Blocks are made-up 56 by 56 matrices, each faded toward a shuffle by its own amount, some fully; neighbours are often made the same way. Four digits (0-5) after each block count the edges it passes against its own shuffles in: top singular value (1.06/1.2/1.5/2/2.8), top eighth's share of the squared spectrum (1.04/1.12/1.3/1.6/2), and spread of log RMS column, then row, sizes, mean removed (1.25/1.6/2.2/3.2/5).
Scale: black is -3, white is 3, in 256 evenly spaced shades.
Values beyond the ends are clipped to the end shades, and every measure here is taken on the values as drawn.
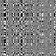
5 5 4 3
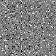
3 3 1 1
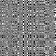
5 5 4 3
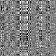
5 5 4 3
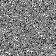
0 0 0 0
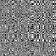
4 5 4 3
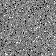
1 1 0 0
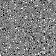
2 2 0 0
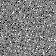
2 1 0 0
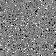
2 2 0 0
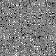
3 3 1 1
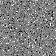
0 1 0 0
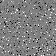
1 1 0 0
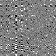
4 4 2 2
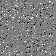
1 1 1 0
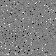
2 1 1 0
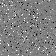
0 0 0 0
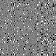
4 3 2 2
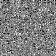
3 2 0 1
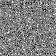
2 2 0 1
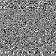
3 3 0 2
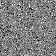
2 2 0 0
